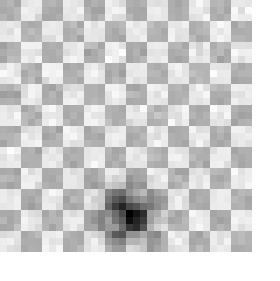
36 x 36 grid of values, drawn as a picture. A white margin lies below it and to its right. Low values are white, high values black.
Ninth with the highest average: bottom middle. Bumps: one, in the bottom middle. Average level on the scale: 20%.
